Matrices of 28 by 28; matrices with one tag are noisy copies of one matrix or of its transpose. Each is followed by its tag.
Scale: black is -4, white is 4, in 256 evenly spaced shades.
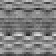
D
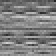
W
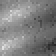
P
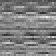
W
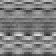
D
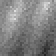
P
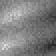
P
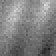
P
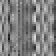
D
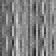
W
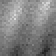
P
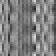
D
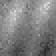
P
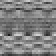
D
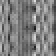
D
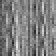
W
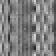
D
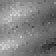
P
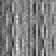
W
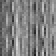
W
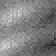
P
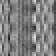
D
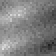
P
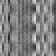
D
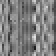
D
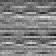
W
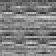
W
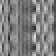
D
